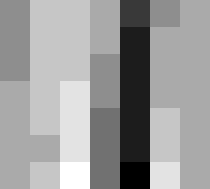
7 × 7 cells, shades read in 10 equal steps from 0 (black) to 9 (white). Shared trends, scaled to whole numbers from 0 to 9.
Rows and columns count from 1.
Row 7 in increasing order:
0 4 6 6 7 8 9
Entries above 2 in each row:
6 6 6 6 6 6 6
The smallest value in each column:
5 6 7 4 0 5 6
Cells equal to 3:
0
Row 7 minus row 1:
1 0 2 -2 -2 3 0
